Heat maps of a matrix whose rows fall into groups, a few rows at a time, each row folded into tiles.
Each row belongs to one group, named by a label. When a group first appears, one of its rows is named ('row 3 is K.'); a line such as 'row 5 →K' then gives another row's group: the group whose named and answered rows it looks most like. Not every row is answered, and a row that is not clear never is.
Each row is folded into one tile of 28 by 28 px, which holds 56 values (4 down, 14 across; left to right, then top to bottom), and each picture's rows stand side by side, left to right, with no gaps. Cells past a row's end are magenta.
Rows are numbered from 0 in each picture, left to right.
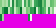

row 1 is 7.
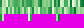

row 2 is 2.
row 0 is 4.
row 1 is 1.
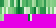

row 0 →1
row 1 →7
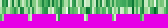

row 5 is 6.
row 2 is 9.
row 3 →9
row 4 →7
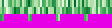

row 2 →4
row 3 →9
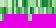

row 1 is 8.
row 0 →9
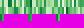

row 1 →6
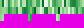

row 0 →6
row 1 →2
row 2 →8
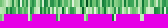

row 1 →9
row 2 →2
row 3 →1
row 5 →1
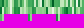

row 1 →2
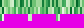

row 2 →8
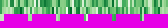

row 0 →1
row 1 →8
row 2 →1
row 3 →8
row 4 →4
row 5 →2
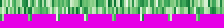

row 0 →4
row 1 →9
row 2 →1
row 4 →6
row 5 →1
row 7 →9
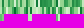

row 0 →6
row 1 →8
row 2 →8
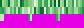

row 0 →8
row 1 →4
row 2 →6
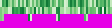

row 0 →1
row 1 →7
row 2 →9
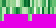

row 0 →2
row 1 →8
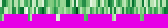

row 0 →1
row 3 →2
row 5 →6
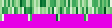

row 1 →9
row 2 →7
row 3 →7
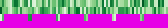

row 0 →9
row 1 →6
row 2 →1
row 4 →4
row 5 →1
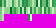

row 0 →4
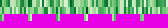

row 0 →8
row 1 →2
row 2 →2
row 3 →8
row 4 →9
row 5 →7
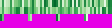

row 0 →6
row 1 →9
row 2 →4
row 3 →4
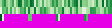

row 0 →7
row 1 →2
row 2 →7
